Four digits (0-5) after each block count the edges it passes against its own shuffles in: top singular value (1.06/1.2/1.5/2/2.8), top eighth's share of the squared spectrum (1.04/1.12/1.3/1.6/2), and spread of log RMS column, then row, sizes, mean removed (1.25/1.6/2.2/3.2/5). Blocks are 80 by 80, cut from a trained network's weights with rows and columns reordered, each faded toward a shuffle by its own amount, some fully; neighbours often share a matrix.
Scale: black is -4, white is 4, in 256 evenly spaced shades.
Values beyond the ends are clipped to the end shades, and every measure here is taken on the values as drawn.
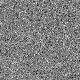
0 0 0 0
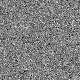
0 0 0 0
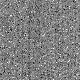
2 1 0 0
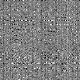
3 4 2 3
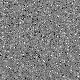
0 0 0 0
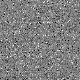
2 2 1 0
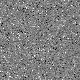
0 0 0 0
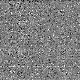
2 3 2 1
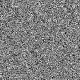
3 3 0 1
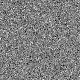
0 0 0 0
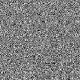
3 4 0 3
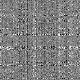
4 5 2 3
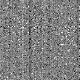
3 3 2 2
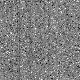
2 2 0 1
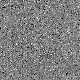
1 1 0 1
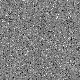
0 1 0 0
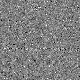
1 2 0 1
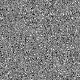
2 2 1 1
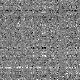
3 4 3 2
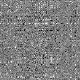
3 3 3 2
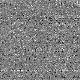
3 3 2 2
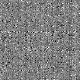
2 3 1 3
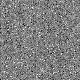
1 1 0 0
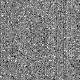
2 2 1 2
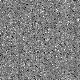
1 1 0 0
